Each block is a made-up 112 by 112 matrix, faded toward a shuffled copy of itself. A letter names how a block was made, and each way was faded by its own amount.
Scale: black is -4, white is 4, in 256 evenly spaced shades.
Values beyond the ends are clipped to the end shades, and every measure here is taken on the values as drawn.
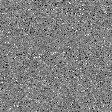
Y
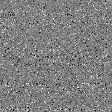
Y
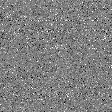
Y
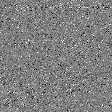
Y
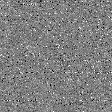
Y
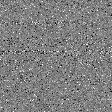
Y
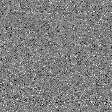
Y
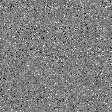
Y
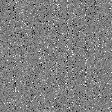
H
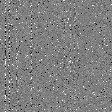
H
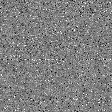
Y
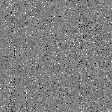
H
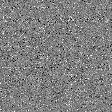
Y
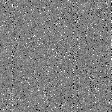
H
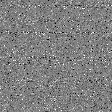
Y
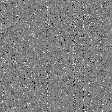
H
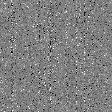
H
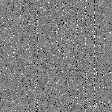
H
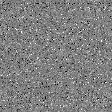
Y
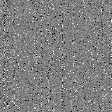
H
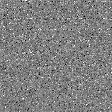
Y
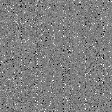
H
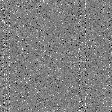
H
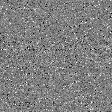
Y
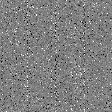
H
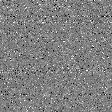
Y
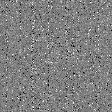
H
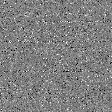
Y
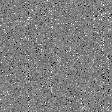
H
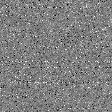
Y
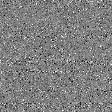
Y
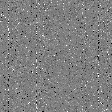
H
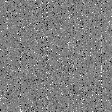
H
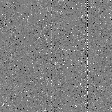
H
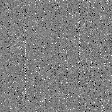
H
